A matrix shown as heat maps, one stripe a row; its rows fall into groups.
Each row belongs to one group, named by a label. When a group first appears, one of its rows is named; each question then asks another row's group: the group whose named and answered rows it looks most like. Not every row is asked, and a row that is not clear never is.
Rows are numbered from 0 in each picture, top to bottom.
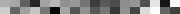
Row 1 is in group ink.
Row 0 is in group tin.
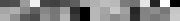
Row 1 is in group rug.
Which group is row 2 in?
rug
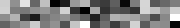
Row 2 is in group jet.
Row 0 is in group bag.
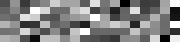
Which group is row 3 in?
rug
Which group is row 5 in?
tin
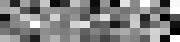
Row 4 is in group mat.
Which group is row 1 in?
jet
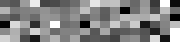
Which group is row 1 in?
bag
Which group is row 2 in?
mat
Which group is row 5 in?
tin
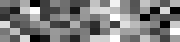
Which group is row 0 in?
rug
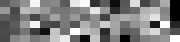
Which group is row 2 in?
mat
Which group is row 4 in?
mat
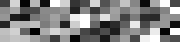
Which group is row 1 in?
jet
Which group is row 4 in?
tin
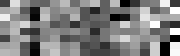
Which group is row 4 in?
jet
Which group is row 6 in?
tin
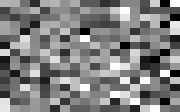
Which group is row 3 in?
tin
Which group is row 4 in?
rug
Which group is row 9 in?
jet
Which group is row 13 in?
jet
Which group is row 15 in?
ink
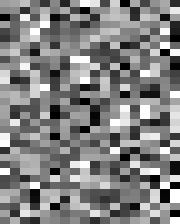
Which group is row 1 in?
rug
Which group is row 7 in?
tin
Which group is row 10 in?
ink
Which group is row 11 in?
ink
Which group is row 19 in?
ink
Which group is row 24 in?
ink
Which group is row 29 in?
bag
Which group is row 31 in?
jet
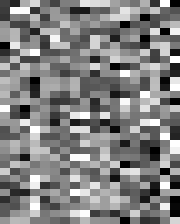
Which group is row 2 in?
jet
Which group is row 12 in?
tin
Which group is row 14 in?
ink
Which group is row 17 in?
ink
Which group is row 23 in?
bag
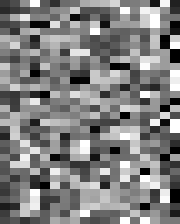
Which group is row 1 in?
mat
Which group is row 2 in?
ink
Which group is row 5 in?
tin
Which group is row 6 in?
tin
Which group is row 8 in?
mat
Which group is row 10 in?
rug
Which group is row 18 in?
jet
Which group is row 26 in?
mat
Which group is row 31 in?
mat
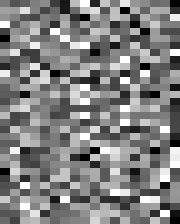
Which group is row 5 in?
bag
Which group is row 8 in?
mat
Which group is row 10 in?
bag
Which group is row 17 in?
mat
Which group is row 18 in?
bag
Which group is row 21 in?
jet
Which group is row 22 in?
rug
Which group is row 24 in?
bag
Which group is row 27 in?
jet
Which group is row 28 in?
ink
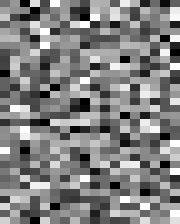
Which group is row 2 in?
rug
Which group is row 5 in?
tin
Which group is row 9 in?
jet
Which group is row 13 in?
mat
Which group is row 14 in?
rug
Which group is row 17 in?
mat
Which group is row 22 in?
rug
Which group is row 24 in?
jet
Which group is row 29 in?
bag
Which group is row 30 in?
jet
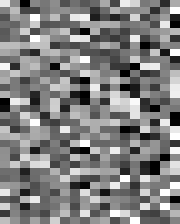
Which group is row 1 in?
jet
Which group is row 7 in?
tin
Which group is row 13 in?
rug
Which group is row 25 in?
mat
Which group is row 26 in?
rug
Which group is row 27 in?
bag
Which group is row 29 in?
bag
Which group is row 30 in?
jet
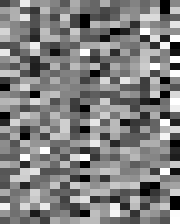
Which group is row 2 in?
ink
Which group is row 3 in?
rug
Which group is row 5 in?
tin
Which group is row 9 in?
mat
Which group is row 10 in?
jet
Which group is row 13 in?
tin
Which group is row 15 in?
rug
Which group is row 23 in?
rug
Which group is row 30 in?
rug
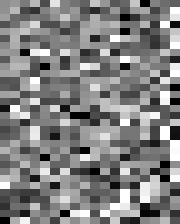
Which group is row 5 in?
jet
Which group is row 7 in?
rug
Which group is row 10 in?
tin
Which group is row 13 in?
bag
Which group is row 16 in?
ink
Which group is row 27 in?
mat
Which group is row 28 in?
mat
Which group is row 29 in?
jet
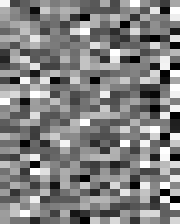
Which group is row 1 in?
tin
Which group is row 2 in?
rug
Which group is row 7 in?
jet
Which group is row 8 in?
bag
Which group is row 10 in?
tin
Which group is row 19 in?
tin
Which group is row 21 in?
bag
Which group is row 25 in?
rug
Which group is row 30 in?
ink
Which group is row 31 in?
rug
